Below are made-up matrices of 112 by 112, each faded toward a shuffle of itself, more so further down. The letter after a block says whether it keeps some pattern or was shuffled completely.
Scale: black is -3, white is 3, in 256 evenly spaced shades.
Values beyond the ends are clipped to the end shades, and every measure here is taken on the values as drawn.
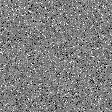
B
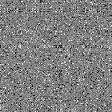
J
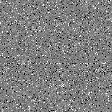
J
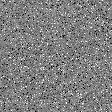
B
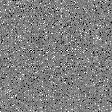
J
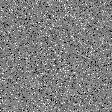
B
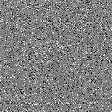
J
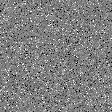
B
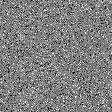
B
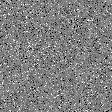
B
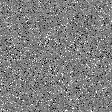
B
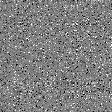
J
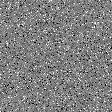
B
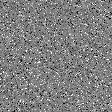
B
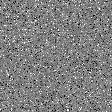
B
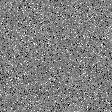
B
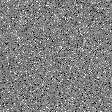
B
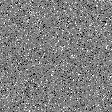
B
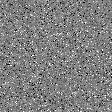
B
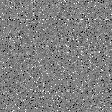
J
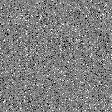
J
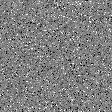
B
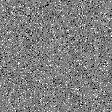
J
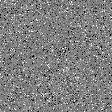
J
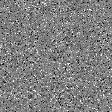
J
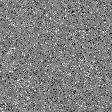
B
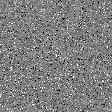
B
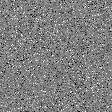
B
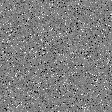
B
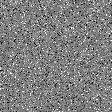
B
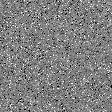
B
